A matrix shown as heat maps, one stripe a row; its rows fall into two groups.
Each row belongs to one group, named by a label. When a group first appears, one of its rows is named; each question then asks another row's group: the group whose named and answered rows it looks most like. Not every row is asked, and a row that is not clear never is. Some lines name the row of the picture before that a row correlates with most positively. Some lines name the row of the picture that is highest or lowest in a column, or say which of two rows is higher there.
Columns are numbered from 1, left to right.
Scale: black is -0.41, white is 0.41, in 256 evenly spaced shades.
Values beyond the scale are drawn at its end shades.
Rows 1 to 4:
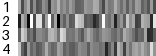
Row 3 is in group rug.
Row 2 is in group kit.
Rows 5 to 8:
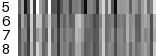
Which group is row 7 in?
kit
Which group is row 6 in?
kit
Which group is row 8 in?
kit
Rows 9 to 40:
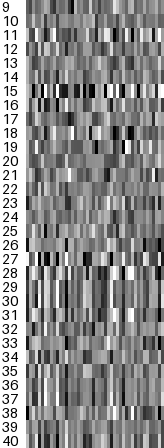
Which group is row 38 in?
rug
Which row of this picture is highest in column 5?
30
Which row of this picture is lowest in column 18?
15
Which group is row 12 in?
kit
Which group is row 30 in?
kit
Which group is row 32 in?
kit
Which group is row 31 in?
rug
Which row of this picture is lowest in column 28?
21
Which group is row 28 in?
rug
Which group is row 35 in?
kit
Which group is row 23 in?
rug
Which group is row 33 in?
rug
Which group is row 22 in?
kit
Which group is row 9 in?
rug
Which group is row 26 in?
rug
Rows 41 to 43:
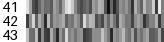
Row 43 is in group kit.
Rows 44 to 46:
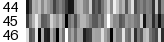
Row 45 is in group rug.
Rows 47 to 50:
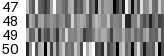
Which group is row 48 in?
rug
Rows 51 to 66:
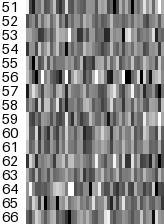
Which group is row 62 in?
rug
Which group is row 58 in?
kit
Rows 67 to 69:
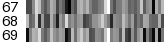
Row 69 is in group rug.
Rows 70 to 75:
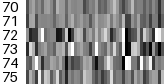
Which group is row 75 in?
kit
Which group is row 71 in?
rug
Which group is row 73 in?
rug
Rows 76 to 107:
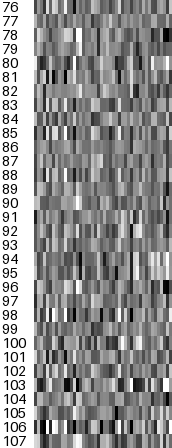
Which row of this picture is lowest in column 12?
103
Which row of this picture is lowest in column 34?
103
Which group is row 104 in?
rug
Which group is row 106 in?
kit
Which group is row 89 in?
rug
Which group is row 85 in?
kit
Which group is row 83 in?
kit
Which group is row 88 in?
kit
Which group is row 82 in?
rug
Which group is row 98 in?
kit
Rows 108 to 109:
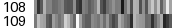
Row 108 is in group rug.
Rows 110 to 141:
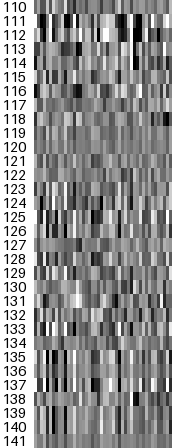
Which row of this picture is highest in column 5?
133
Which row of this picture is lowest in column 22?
112
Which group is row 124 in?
kit
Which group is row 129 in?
kit
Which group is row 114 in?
rug
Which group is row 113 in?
rug
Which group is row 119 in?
kit
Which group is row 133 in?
kit
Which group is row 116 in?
rug
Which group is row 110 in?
kit
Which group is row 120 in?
kit
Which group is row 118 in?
rug
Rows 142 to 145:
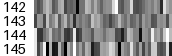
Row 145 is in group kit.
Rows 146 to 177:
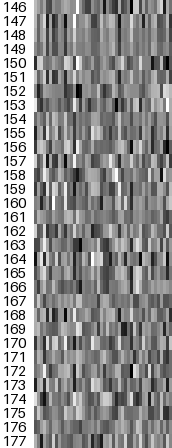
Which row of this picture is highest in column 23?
164
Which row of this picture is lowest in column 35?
174
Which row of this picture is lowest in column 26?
164
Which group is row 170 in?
kit
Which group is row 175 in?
rug
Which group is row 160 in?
kit
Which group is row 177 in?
kit
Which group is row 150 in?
rug
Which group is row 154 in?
kit
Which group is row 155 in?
kit
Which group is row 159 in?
kit
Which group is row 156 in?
rug
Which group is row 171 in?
rug
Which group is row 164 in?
kit
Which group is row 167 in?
rug
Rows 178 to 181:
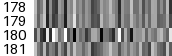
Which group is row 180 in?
kit
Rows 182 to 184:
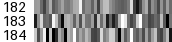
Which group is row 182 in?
rug
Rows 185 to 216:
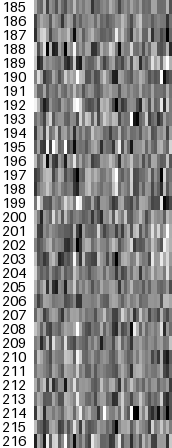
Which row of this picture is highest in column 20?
216
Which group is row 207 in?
rug
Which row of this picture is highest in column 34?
208
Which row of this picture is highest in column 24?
214
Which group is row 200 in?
kit
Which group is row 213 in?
rug
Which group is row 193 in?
rug
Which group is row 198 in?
rug
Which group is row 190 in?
rug
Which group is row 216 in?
kit
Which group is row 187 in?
rug
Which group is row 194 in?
kit
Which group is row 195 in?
kit
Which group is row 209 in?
kit
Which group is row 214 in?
rug
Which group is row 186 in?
rug
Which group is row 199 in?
rug
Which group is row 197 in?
rug
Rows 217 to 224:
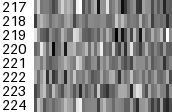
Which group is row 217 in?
rug
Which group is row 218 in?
rug
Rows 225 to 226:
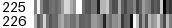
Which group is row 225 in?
rug
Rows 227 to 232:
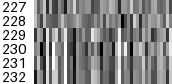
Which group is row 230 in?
kit
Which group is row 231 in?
kit
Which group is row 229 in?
kit
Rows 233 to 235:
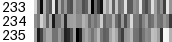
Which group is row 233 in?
kit
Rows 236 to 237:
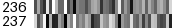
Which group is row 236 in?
kit
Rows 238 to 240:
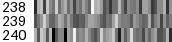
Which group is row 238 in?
kit
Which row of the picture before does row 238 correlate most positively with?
236
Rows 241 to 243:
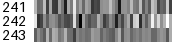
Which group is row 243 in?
kit
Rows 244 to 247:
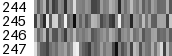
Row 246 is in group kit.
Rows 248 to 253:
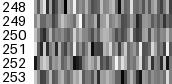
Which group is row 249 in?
rug
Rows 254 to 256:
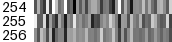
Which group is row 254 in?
kit
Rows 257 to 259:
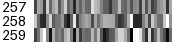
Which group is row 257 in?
kit
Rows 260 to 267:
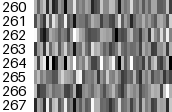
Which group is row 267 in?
kit
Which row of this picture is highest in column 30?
264
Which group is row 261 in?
kit
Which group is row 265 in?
rug
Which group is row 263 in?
kit
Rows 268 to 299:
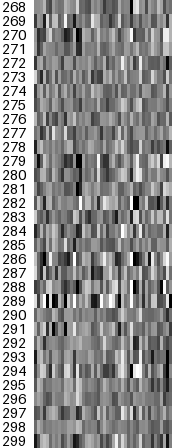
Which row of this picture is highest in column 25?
282
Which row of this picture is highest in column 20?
269
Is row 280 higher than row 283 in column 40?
No
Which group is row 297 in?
rug
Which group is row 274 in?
kit
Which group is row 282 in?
rug
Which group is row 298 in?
rug
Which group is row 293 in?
rug
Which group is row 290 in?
rug
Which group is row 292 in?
rug
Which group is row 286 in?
rug
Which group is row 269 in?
kit
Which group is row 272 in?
rug
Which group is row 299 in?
rug
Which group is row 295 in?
rug
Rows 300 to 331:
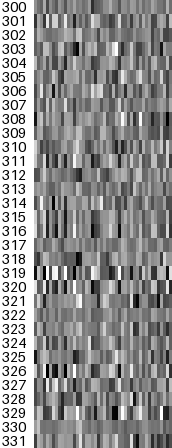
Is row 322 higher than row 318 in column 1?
Yes
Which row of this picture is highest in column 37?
319
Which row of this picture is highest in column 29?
319
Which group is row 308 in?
rug
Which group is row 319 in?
kit
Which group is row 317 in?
rug
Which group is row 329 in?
rug
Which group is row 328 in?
rug
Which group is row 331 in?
rug
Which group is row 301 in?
kit
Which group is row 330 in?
rug
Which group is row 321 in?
rug
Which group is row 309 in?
rug
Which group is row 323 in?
rug
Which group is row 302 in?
rug
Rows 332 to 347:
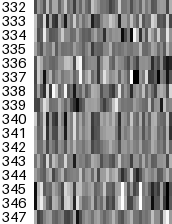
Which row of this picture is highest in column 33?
337
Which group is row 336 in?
rug
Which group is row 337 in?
rug
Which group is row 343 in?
kit
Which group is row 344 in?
rug
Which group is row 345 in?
rug
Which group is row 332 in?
kit
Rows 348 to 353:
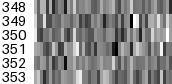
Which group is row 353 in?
rug
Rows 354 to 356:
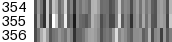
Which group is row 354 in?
kit
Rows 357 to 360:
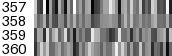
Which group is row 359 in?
kit
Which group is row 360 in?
rug
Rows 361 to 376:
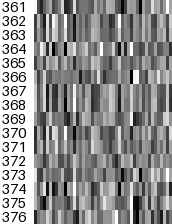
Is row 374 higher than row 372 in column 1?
Yes
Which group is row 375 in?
rug
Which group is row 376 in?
rug
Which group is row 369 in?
rug
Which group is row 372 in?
rug
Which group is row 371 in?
kit
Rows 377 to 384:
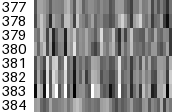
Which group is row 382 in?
kit
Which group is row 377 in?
rug
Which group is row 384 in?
rug
